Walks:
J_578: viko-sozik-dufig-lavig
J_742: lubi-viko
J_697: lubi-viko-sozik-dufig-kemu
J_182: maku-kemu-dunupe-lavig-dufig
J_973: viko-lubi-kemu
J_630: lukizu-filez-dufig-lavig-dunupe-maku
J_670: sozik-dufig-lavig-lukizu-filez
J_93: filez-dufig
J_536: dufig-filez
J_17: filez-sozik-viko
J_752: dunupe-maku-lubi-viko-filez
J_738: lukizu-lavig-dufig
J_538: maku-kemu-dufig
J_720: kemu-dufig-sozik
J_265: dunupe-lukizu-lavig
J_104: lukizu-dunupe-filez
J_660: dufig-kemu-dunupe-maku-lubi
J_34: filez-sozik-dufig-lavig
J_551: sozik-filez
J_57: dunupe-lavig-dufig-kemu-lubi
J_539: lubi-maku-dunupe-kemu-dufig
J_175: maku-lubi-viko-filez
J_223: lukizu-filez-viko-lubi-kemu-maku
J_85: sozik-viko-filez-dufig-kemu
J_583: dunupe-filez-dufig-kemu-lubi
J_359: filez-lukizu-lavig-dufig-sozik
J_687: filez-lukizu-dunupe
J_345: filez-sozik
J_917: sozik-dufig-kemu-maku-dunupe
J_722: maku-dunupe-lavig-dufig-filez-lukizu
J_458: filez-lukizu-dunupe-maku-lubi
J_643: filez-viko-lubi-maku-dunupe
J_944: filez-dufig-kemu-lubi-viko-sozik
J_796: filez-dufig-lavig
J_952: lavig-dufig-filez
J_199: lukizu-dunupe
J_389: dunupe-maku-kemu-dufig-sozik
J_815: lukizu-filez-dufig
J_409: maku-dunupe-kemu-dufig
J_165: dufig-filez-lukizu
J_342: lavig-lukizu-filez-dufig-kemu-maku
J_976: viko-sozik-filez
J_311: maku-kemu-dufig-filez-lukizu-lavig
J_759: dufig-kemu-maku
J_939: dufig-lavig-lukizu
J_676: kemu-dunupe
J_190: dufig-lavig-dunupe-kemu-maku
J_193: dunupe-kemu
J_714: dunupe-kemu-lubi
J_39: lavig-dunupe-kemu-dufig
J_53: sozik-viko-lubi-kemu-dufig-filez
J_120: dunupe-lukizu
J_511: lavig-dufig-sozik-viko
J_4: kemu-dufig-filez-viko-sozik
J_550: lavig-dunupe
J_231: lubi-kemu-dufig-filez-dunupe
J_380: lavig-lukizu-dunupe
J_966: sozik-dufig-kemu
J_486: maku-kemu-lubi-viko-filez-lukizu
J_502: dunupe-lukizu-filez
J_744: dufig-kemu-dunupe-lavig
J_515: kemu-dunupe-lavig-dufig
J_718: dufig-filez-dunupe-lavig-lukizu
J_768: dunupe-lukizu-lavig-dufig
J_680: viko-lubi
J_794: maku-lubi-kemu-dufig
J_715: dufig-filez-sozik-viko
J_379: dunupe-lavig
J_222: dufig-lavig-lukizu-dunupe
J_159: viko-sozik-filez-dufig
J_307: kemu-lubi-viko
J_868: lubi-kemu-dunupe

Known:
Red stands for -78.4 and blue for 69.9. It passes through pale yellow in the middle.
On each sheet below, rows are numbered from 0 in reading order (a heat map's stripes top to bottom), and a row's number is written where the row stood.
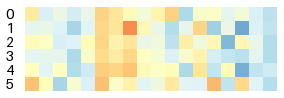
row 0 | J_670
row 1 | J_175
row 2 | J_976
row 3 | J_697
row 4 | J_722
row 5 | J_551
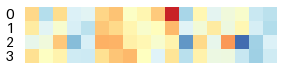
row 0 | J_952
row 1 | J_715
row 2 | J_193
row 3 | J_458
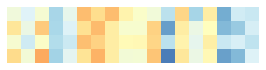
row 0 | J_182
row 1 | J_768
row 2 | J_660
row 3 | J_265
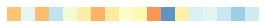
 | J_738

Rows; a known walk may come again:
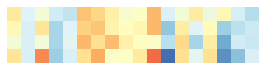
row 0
J_715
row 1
J_57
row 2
J_182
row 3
J_379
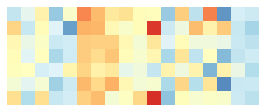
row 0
J_676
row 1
J_536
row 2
J_944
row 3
J_722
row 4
J_976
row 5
J_409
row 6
J_939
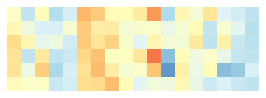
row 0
J_744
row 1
J_85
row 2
J_17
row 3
J_222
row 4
J_768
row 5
J_643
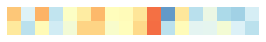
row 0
J_380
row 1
J_511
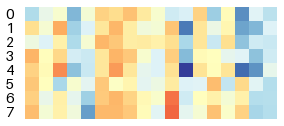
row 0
J_868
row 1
J_265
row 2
J_515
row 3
J_815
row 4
J_120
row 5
J_551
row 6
J_796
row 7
J_93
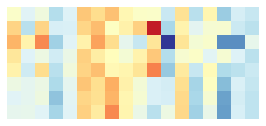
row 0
J_311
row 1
J_952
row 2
J_199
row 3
J_670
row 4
J_39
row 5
J_486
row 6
J_539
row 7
J_175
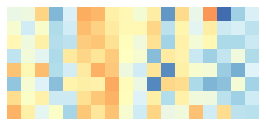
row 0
J_193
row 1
J_660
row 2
J_583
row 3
J_973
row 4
J_104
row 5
J_742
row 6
J_458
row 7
J_345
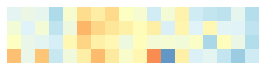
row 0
J_697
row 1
J_4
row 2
J_578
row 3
J_738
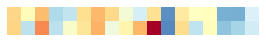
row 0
J_502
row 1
J_550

